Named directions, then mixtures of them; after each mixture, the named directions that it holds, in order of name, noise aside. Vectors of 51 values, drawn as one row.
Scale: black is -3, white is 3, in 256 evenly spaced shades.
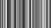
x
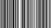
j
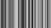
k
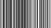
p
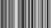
k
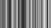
k, p, x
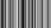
k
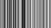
j, p, x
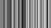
k, p, x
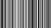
k, p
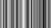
k, x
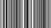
k, p, x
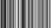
j, k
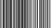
p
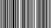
j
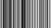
j, k, p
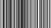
p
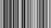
j, p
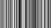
j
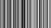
j, p, x
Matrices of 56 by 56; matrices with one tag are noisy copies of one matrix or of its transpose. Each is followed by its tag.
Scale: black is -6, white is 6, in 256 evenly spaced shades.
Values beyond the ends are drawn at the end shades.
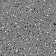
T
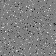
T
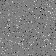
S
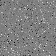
S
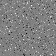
T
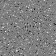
T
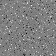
T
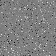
S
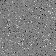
S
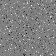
T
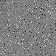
S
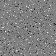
T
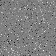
S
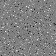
T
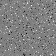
T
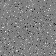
T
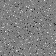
T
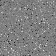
S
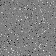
S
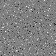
T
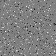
T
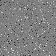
S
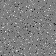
T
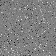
S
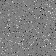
S
